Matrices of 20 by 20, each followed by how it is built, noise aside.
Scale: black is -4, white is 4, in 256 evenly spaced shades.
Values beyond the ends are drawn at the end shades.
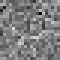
noise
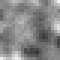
smooth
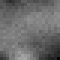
smooth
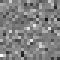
noise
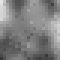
smooth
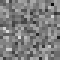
noise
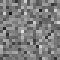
noise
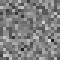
noise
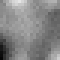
smooth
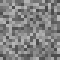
noise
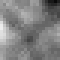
smooth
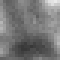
smooth
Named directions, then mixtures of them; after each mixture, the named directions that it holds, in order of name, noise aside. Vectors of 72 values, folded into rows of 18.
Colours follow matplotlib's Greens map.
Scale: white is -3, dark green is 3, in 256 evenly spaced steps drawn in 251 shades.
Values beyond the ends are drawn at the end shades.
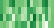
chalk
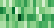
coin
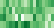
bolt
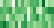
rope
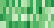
bolt, rope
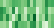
chalk, coin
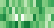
bolt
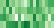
bolt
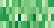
bolt, coin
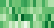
bolt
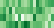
bolt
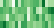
rope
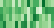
chalk, rope
